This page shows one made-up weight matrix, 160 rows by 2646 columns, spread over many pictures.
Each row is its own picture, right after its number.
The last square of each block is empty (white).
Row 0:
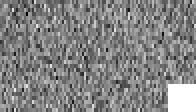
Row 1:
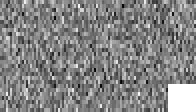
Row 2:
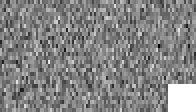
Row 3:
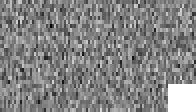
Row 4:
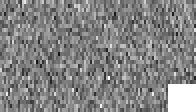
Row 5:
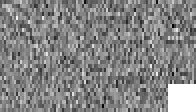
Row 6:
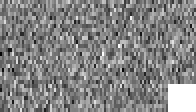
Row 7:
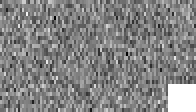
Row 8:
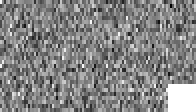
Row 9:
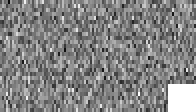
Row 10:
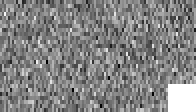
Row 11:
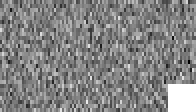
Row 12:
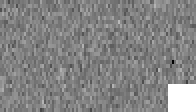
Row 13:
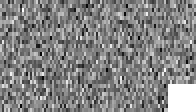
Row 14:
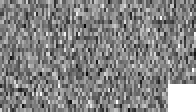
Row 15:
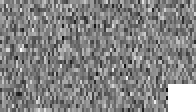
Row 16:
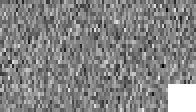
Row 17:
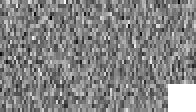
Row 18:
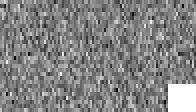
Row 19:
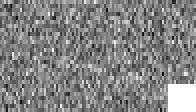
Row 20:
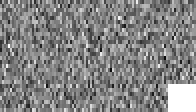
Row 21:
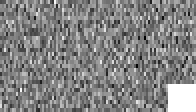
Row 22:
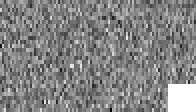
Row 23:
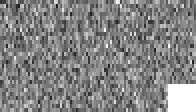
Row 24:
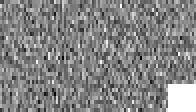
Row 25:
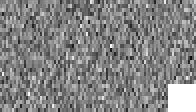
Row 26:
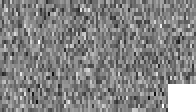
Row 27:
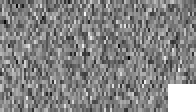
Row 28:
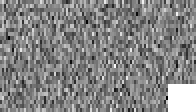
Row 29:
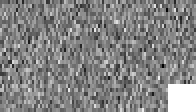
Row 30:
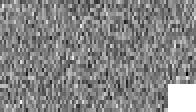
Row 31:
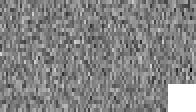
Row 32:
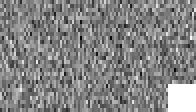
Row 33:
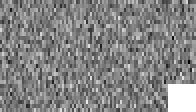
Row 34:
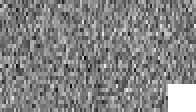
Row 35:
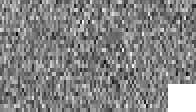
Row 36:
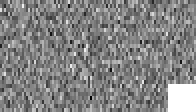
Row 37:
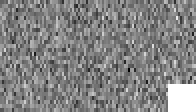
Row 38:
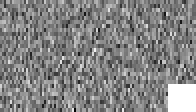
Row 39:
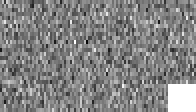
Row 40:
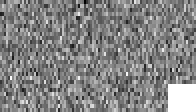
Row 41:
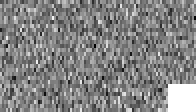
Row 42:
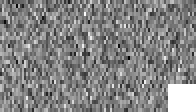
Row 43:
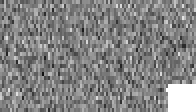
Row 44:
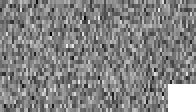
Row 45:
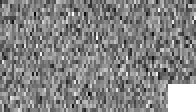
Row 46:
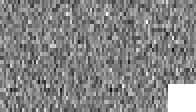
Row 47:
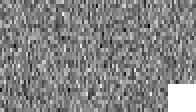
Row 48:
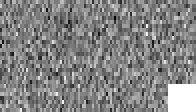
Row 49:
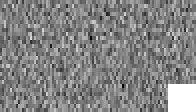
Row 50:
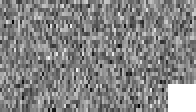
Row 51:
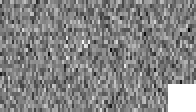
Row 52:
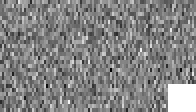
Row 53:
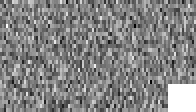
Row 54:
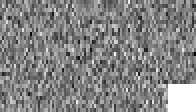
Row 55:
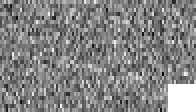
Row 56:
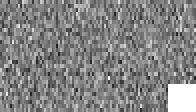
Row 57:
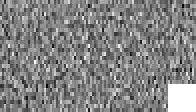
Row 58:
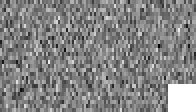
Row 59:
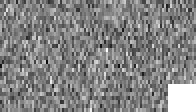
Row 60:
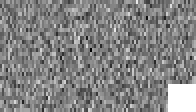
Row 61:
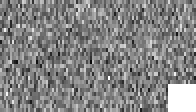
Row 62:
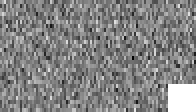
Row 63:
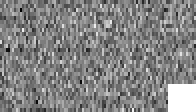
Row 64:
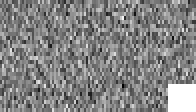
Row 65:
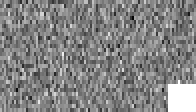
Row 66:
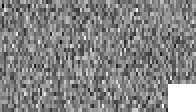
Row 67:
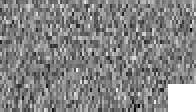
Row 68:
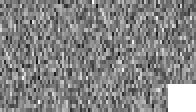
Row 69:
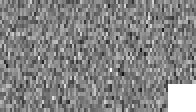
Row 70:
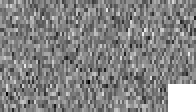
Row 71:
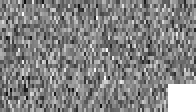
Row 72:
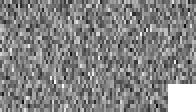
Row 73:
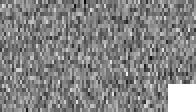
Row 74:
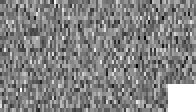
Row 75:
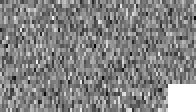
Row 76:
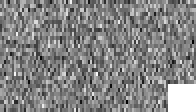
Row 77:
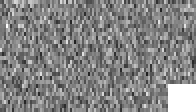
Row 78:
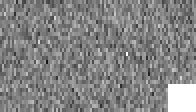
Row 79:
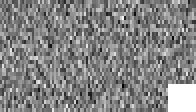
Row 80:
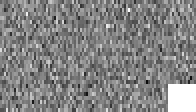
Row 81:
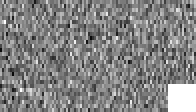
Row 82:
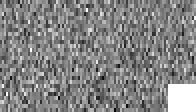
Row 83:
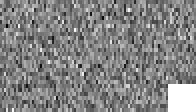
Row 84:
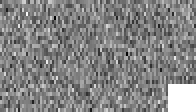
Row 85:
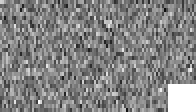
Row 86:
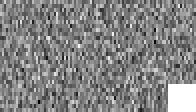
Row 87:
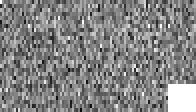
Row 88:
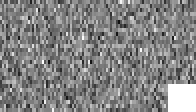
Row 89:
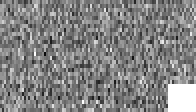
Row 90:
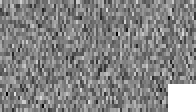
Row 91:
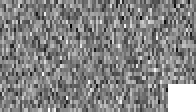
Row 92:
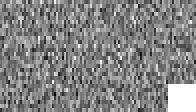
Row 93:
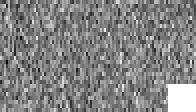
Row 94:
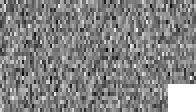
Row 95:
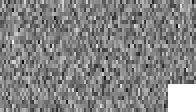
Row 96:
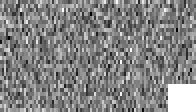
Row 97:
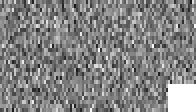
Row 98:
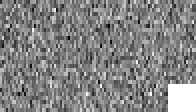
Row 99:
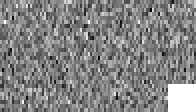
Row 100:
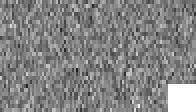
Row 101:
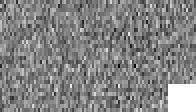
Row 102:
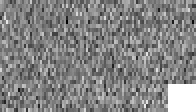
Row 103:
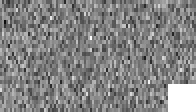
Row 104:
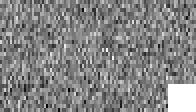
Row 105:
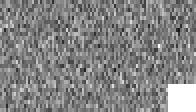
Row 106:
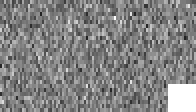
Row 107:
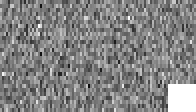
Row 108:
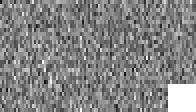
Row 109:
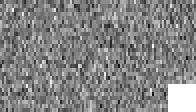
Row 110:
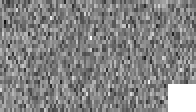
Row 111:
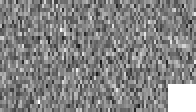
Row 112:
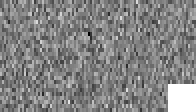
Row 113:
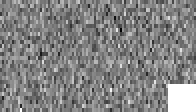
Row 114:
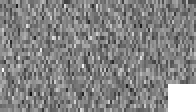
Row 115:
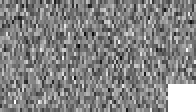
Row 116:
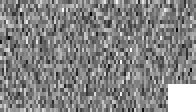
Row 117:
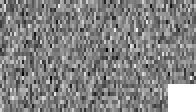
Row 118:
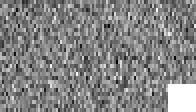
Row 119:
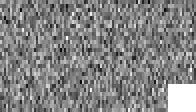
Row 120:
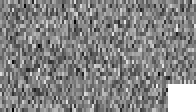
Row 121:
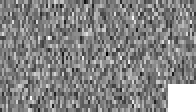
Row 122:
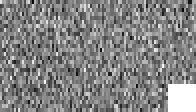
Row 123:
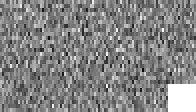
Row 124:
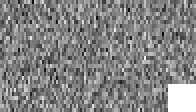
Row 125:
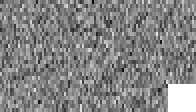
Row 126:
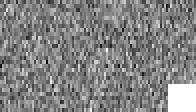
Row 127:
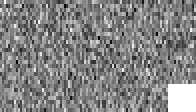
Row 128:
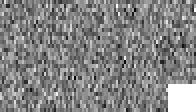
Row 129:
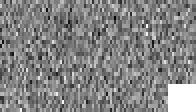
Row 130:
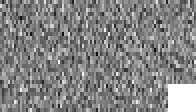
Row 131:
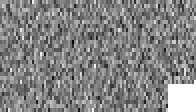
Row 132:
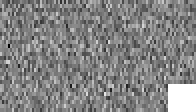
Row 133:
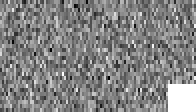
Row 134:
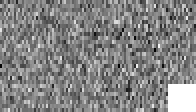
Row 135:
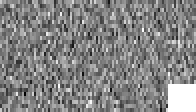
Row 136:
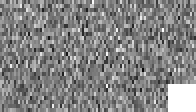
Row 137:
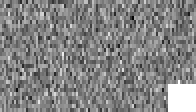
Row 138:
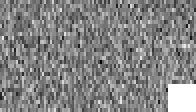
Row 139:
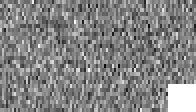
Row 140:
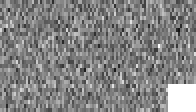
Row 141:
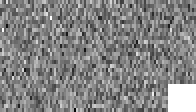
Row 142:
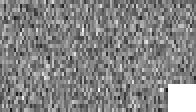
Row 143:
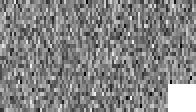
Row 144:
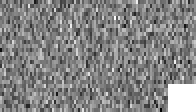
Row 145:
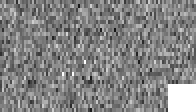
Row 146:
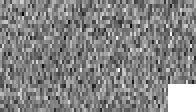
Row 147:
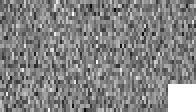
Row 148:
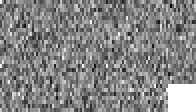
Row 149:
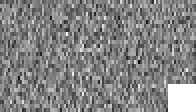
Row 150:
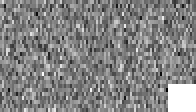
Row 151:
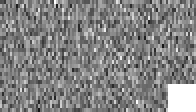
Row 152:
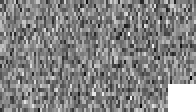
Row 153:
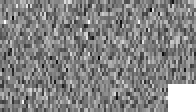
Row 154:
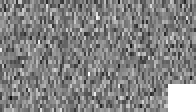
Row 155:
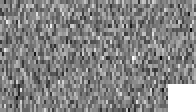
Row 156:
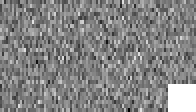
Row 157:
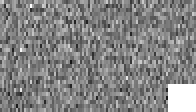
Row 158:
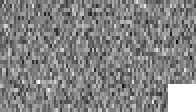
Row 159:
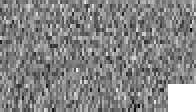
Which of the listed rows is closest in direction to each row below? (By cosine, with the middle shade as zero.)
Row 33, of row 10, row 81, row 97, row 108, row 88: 88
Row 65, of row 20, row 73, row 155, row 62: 155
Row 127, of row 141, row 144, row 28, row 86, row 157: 86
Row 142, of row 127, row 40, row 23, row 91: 91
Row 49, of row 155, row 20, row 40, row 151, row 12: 20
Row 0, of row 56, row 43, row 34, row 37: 34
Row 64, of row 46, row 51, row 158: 158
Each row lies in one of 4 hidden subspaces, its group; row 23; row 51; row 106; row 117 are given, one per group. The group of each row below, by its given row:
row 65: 23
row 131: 51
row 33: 106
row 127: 23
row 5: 51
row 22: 106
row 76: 106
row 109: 117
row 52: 106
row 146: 106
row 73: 51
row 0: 117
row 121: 23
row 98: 117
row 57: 106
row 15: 23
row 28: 23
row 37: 117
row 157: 23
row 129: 106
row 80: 117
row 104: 117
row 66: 51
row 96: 23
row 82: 51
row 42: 106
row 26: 51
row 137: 23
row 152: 117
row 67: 23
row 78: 117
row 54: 51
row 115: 23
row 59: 117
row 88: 106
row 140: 117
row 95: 117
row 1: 117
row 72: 106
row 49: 106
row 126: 117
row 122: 117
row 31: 106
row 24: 23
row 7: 117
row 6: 106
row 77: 106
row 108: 117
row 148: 117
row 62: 23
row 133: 117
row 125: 23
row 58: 117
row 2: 117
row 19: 51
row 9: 117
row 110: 106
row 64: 106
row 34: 117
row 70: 51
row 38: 106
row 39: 106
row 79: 106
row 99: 106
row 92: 23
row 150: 23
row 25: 51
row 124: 117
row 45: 51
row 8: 117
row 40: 51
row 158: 106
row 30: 51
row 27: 106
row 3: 23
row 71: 117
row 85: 23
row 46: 106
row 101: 117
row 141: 106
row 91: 23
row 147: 51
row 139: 117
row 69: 106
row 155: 23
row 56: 117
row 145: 106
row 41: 23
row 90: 51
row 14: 51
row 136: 23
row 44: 51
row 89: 51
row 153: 106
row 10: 117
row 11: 106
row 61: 117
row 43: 23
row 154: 117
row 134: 117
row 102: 51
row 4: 117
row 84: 117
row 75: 23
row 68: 23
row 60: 106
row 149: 106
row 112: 106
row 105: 117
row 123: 23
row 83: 117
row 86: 23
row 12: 106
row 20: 106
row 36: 106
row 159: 23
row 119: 23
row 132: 106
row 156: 23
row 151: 23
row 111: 23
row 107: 51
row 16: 117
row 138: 23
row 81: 106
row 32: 23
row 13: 51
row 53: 106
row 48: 106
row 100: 23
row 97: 117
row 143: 117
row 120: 117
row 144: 106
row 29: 117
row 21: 23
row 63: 23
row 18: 23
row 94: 117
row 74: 23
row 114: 106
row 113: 106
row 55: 51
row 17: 106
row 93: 23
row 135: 51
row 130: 23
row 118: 117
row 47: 117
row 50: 23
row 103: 106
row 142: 23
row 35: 51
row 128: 23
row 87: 117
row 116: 23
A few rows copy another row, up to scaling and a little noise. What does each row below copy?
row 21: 74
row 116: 96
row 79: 64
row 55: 19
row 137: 65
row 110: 103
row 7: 84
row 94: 117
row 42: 27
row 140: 105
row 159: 67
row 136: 123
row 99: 153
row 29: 16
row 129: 48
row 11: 33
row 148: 8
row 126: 59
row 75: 41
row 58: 2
